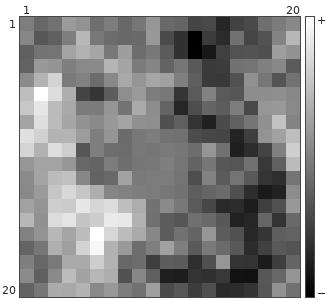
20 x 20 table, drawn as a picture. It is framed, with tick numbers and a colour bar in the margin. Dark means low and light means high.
The centre is the smoothest part. Overall the values sit about 50% of the way up the scale. In the centre lies a patch that is calmer than the rest. The bottom left is the ninth with the highest average.
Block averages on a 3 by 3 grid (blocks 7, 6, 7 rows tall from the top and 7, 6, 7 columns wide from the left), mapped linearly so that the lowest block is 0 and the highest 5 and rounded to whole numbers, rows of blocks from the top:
3 2 1 | 4 2 1 | 5 2 0
